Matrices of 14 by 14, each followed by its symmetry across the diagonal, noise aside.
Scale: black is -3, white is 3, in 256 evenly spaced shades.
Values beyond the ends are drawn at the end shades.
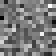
neither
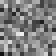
neither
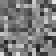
symmetric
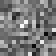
symmetric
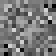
symmetric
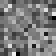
symmetric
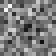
symmetric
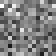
neither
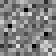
symmetric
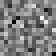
neither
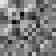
symmetric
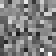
neither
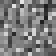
neither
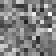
neither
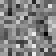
neither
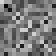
symmetric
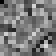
symmetric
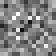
symmetric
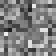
symmetric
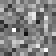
neither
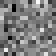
neither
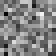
neither
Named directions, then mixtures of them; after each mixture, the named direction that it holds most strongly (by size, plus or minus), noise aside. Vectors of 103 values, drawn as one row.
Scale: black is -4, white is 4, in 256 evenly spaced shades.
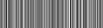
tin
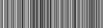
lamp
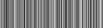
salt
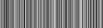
salt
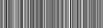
tin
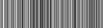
lamp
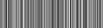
tin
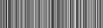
tin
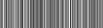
tin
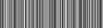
salt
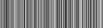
salt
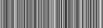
salt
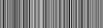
tin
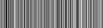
salt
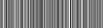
tin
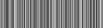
salt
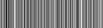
salt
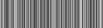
salt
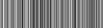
lamp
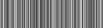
lamp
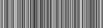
lamp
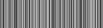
lamp
